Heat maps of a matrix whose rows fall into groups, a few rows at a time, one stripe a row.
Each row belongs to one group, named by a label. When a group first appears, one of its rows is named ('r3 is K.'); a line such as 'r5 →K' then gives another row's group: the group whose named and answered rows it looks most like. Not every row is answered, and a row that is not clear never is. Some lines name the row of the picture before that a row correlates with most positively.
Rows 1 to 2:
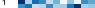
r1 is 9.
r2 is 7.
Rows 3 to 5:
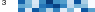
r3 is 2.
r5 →9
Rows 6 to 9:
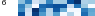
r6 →7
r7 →2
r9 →9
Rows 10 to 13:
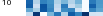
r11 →9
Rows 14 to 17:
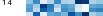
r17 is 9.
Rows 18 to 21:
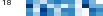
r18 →2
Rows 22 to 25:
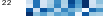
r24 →9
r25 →2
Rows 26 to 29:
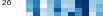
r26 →7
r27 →7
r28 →7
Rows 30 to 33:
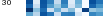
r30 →9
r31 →9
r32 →2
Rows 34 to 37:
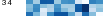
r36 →7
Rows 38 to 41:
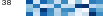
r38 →9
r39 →7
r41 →9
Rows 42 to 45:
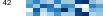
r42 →7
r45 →7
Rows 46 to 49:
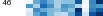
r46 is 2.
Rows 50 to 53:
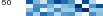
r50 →2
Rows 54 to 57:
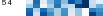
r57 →9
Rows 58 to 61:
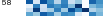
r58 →9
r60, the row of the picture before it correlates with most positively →54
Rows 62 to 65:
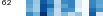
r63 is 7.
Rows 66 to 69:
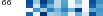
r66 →9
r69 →9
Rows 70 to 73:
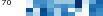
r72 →9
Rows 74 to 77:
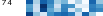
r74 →9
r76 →9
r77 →2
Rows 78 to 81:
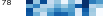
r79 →7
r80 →2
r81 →2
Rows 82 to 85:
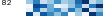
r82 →7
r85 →9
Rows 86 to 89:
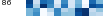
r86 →9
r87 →9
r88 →7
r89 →7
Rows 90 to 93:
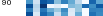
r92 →9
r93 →9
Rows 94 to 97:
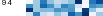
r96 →2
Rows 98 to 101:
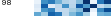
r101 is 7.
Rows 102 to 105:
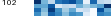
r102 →2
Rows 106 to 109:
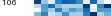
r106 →2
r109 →7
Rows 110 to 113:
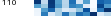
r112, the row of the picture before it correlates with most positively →107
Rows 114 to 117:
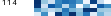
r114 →2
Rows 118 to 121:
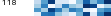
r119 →7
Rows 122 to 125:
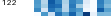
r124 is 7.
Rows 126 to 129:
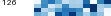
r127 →7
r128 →2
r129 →2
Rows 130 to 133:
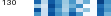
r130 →9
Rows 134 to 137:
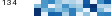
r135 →7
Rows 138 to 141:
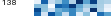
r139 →2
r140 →2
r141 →9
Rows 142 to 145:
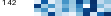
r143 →2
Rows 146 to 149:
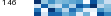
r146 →2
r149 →9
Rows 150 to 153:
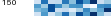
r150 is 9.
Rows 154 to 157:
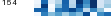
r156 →2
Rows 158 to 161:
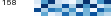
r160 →9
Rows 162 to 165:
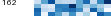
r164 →2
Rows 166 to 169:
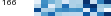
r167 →7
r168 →2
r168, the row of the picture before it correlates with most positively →164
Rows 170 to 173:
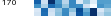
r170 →9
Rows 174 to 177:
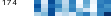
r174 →9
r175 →9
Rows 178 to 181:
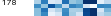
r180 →7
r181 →7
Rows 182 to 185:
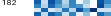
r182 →9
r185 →9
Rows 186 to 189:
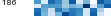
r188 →2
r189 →2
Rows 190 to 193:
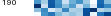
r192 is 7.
